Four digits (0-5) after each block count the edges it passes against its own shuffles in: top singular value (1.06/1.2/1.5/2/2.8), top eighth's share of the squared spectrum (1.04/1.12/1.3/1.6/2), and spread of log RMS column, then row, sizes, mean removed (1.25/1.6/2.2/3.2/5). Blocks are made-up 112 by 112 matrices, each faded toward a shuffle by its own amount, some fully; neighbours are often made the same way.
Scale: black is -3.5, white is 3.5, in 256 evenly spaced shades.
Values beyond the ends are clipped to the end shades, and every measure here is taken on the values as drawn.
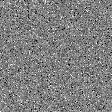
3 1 0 0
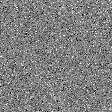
3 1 0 0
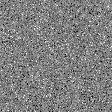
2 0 0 0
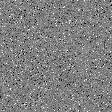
0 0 0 0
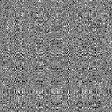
5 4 3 3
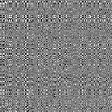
5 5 4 4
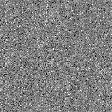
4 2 1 1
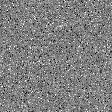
3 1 0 0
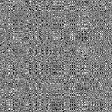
5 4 3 3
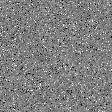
2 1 0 0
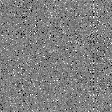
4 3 2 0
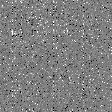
3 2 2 0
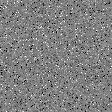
2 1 0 0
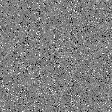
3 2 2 0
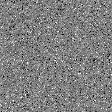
0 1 1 1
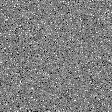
0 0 0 0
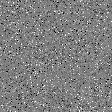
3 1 0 0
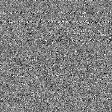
1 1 0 3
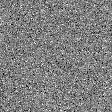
0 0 0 0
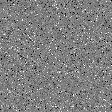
2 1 0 1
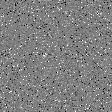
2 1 0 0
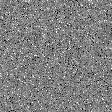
2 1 0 0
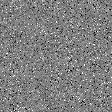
1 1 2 0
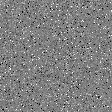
0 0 0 0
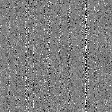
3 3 4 0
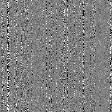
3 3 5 0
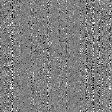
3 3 4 0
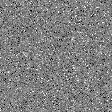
2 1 0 0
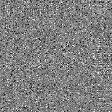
4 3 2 2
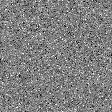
1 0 0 0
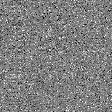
3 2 1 1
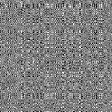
5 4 4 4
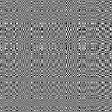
5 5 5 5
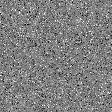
2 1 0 0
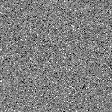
3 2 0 1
